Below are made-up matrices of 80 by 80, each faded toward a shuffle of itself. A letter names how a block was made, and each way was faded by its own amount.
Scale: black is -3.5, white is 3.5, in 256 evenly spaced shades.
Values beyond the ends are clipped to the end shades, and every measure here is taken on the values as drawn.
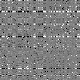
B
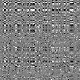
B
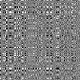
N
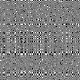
B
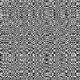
N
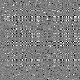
B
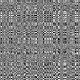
N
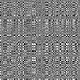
N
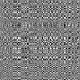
N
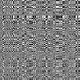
N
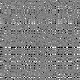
B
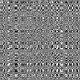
N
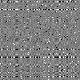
B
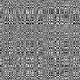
N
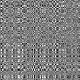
N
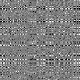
B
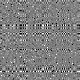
B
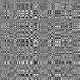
N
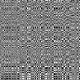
N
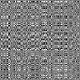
N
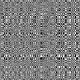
N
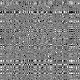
B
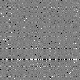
B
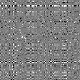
B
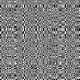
N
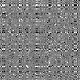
B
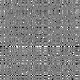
B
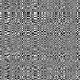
N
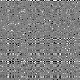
B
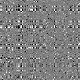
B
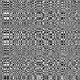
N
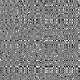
B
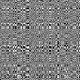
N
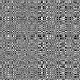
N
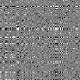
B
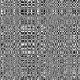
N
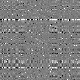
B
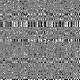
B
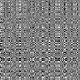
N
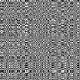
N
